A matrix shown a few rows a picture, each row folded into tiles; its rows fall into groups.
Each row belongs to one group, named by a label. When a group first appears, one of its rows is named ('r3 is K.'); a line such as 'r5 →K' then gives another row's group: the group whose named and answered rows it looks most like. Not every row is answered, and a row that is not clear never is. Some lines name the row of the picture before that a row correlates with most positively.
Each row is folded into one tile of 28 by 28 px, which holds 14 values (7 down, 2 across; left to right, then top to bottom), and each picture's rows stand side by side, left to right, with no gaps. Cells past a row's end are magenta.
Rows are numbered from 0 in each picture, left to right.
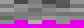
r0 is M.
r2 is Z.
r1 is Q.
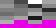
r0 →Q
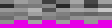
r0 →Z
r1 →M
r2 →Z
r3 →Z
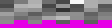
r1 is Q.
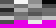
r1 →Q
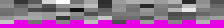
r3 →Q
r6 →M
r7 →Q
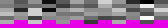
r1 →M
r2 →Z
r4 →M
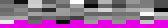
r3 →Z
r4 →Z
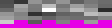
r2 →M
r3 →M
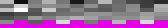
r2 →Q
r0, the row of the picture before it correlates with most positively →2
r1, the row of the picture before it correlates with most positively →1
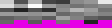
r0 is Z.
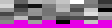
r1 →Z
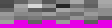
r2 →Z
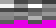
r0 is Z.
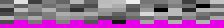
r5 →M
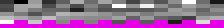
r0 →Q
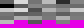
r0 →Z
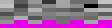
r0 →Q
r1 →M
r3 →Z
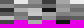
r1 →M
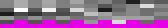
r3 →M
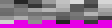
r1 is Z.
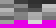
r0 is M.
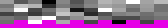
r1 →Q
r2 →M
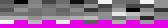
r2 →Q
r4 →M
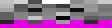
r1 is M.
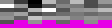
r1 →Z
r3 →Z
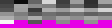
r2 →Z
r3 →Z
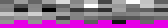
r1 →M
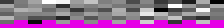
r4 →M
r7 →M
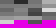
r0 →Q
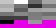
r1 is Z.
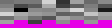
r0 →M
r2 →Z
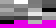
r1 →M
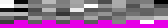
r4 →Q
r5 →Q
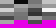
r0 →M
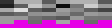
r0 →Z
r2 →Z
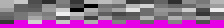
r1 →Q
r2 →M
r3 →Z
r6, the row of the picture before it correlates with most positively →0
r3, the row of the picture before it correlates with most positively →2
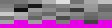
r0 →M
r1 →Z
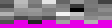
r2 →M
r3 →Q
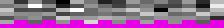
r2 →Z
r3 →Q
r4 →Z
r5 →M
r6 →Z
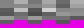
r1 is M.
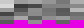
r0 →Q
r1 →Z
